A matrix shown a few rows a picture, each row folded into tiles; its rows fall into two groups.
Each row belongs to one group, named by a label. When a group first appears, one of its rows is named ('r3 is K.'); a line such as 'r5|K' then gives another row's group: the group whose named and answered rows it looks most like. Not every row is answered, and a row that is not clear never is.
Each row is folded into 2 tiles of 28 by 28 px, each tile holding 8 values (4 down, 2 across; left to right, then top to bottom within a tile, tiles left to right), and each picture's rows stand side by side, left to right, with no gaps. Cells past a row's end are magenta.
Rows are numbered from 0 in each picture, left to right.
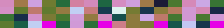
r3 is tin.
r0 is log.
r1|tin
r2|log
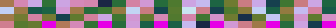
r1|log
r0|log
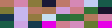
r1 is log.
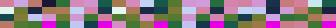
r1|tin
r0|log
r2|log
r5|log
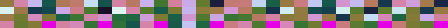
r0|log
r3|tin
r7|log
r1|log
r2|log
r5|log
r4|log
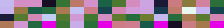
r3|tin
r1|tin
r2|tin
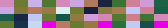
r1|log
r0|log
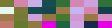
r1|tin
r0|log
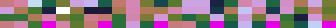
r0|log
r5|log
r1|log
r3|tin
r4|tin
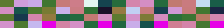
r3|log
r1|log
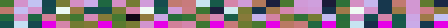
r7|tin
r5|tin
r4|log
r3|log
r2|tin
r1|log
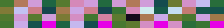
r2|tin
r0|tin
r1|tin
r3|log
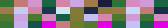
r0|tin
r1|log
